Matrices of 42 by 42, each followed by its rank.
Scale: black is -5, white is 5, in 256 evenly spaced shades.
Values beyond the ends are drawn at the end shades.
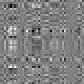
three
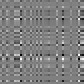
one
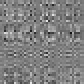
three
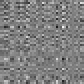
three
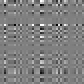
one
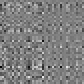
three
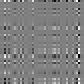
one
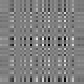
one
